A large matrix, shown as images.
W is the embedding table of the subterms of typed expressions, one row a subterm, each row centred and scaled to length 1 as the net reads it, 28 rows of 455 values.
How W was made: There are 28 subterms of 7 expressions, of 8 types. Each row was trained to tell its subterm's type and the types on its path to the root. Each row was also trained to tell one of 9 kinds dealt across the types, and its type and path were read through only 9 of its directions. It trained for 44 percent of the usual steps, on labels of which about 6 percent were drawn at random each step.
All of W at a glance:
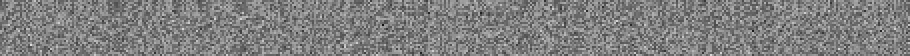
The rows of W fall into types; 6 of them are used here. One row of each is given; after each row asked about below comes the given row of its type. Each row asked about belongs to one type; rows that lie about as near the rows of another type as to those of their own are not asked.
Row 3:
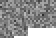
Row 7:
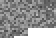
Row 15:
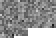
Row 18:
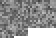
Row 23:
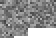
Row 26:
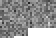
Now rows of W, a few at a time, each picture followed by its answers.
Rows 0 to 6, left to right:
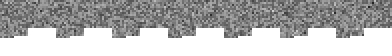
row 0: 18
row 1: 3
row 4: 7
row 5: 18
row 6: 7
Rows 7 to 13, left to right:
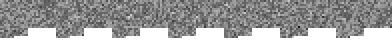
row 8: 23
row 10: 15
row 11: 23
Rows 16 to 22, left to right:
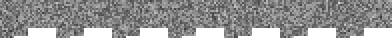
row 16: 26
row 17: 3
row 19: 23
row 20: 15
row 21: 7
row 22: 18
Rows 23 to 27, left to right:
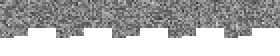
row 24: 18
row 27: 15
